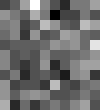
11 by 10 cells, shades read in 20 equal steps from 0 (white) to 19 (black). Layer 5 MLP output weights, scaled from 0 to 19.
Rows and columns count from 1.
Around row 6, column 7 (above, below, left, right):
9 12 12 11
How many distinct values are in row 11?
9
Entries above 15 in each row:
1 1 0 0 0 0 1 2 0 0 1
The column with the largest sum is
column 7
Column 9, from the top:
10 10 5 11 11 10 7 8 11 10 7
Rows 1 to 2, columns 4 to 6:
0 9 13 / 6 10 19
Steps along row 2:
up up down up up down same down up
